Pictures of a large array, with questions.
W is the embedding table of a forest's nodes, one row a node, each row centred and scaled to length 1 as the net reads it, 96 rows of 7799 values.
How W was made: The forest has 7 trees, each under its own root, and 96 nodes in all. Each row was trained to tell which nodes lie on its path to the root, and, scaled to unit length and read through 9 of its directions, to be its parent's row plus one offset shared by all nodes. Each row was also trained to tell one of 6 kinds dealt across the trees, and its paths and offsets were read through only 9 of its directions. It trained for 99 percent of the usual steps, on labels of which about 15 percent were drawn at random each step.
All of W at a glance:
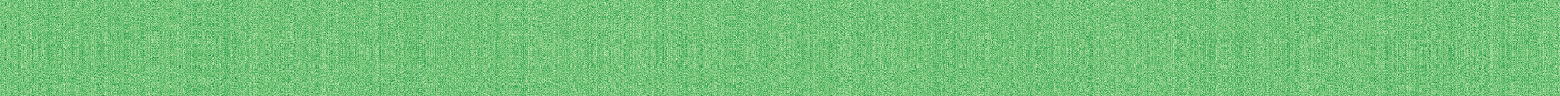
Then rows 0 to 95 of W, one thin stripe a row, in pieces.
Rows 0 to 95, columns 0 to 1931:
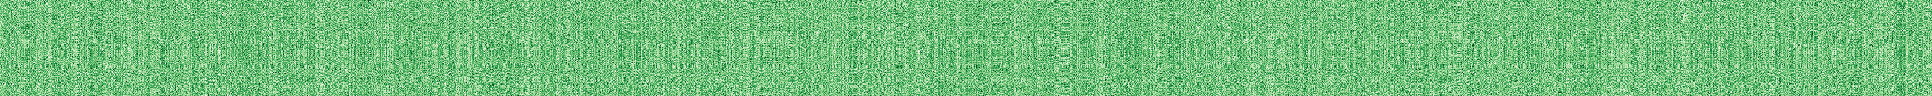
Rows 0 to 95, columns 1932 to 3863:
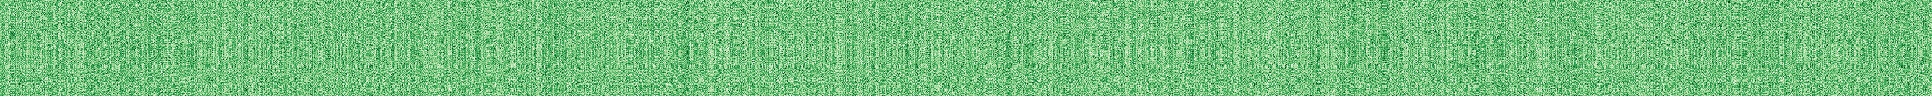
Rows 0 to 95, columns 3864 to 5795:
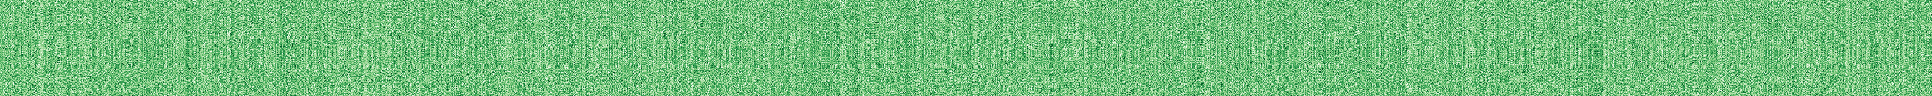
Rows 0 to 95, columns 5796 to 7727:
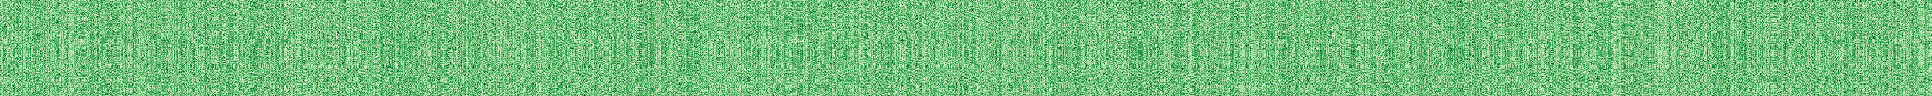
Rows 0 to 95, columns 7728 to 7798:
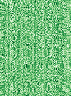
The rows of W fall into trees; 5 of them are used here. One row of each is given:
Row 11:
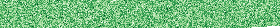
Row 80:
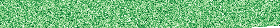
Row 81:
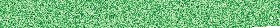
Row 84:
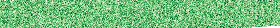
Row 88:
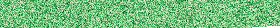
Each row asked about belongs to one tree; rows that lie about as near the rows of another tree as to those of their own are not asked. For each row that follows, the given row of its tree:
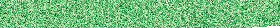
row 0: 81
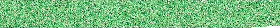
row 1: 80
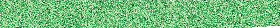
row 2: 81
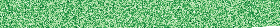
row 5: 88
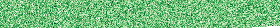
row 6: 88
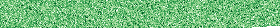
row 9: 80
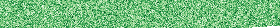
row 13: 11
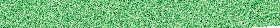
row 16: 80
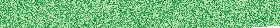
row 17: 80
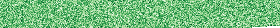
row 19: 88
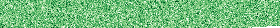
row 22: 81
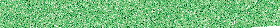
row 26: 84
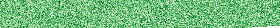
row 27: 81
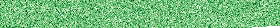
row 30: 80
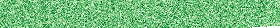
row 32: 84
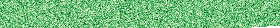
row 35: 80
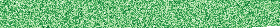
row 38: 88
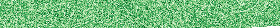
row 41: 81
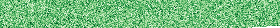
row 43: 81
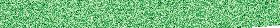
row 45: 84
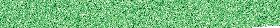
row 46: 88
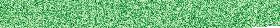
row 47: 81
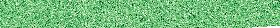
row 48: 81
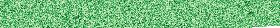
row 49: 88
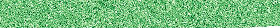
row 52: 81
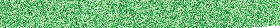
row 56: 84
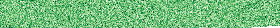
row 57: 80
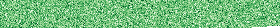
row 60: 80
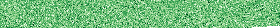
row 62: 80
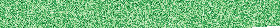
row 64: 81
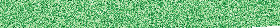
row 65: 84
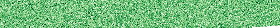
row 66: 84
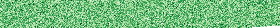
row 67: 84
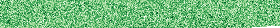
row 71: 84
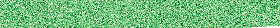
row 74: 84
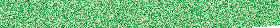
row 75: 84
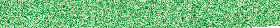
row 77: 81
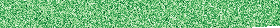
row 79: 81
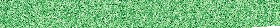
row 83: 84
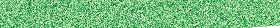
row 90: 84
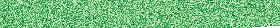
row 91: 88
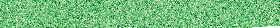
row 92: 81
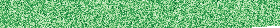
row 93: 84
